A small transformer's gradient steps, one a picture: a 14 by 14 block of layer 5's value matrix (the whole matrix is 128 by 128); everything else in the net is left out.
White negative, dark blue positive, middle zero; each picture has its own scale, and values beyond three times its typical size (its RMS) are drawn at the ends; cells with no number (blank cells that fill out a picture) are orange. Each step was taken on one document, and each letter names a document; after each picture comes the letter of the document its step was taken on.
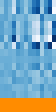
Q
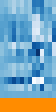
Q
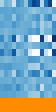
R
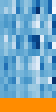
Q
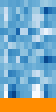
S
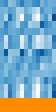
S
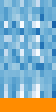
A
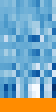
Q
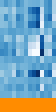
R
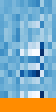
R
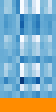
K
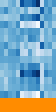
R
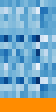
K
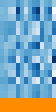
Q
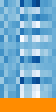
A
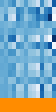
Q
